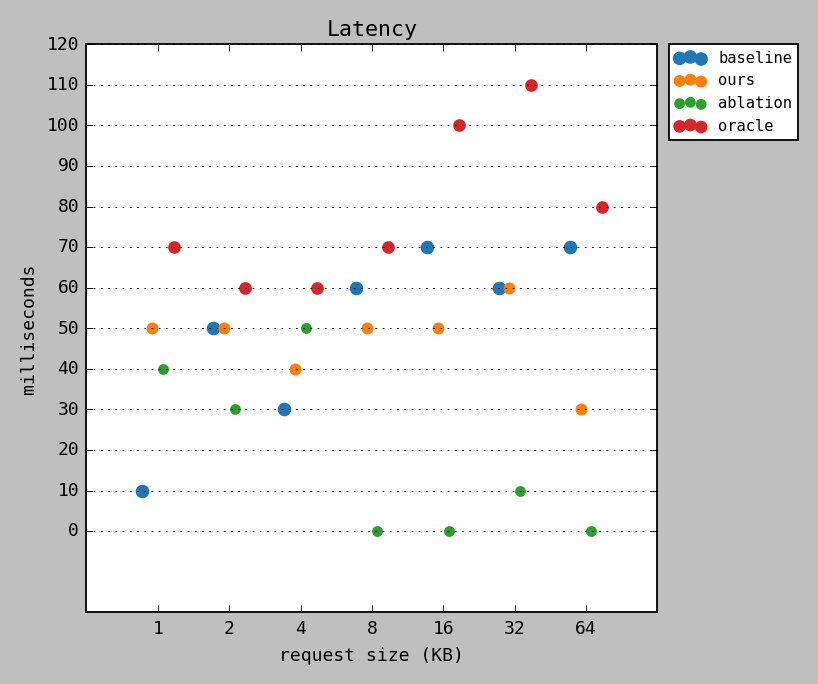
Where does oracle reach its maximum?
32
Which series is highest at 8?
oracle
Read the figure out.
Title: Latency
x-axis: request size (KB), ticks 1 2 4 8 16 32 64
y-axis: milliseconds, ticks 0 10 20 30 40 50 60 70 80 90 100 110 120
Legend: baseline, ours, ablation, oracle
Values:
baseline: 10 50 30 60 70 60 70
ours: 50 50 40 50 50 60 30
ablation: 40 30 50 0 0 10 0
oracle: 70 60 60 70 100 110 80
